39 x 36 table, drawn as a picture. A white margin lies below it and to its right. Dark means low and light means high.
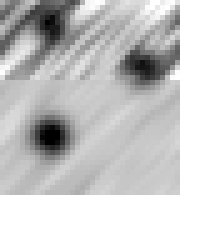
A horizontal seam about 40% of the way down splits the table, and the bottom part is calmer. Neither half mirrors the other. The values are skewed, with a long tail toward low values. There are three dips. The bottom right is the calmest part. Overall the values sit about 70% of the way up the scale.
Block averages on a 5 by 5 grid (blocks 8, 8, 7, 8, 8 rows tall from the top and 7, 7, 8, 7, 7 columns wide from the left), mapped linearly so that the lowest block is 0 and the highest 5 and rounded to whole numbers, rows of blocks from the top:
2 0 4 5 5 | 4 4 5 2 2 | 5 4 5 4 4 | 4 0 5 5 5 | 5 4 5 5 5
